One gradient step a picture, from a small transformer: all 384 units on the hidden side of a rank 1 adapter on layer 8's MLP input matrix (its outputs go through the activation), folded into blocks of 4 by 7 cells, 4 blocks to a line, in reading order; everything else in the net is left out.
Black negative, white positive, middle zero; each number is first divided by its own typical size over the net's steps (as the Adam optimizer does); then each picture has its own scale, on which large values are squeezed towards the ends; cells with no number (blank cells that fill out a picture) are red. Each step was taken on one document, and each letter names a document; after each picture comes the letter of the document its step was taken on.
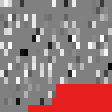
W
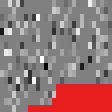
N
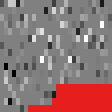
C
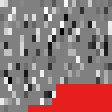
N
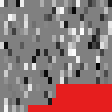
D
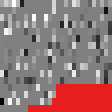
N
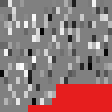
W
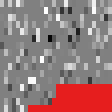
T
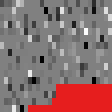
T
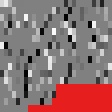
W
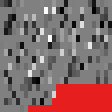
N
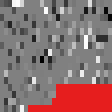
C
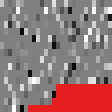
T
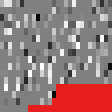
W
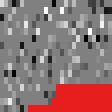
C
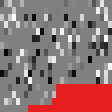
W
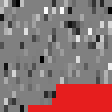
C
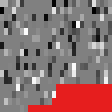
N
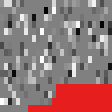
N
